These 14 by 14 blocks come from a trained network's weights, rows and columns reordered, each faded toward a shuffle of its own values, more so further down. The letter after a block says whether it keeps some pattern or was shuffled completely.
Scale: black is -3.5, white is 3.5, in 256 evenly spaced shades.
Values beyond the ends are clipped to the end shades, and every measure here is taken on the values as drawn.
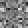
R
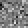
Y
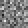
R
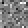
Y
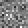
Y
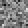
Y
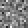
Y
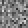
R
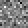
Y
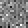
Y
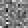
R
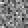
Y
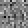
R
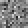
Y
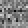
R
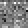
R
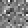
R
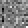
R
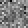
Y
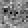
R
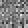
R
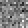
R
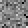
Y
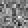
R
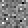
Y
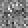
Y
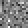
Y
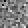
Y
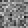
Y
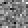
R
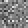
R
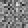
R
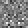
Y
